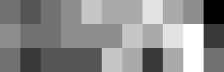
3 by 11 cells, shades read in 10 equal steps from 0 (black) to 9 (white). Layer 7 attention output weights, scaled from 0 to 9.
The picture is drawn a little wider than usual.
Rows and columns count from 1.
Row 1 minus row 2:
-1 -1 0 0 2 1 -1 2 -2 -4 -2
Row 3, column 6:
7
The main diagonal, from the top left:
4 4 3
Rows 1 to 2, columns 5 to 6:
7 6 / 5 5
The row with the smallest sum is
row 3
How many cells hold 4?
6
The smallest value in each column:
4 2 3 3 3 5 6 2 6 5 0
